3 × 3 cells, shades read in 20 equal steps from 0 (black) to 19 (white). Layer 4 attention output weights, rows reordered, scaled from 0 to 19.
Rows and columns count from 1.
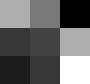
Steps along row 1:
down down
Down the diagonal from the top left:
13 5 19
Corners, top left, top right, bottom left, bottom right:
13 0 2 19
